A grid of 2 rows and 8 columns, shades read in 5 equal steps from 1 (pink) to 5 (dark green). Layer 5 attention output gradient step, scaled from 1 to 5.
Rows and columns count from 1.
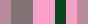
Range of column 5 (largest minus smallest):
0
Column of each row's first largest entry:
6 6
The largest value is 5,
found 2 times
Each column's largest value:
2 3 3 1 1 5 1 2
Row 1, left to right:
2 3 3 1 1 5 1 2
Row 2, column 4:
1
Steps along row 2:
up same down same up down up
